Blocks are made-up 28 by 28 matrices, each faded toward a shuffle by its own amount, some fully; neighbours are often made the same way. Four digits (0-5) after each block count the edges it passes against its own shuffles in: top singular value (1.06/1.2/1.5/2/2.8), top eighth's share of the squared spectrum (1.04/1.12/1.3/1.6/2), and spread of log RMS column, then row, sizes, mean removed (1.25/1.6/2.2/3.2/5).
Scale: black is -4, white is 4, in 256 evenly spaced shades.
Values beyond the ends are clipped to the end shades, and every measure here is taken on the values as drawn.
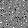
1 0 0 0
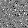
1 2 0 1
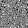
2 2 0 0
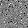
1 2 0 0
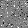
2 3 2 0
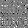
3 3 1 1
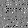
3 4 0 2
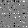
3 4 0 1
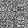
3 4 1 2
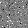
0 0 0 0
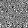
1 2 0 2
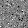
0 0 0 0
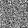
0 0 0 0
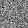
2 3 0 1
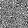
1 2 0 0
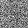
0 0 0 0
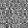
3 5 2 2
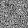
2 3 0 1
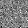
2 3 1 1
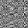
3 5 2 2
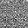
3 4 1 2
